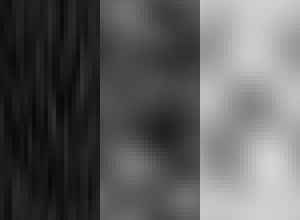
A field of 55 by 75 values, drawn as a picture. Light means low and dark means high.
The table splits into one row of 3 panels. Panel 1,1: very high, streaked downward, faint in contrast. Panel 1,2: high, smooth. Panel 1,3: low, smooth.
